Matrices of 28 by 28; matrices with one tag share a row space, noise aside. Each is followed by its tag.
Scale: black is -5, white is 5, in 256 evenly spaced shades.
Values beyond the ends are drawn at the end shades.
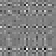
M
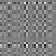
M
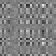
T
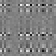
T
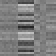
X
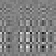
T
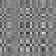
T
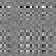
T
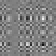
T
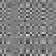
T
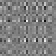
M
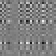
T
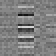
X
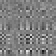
T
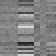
X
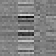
X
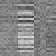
X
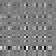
M
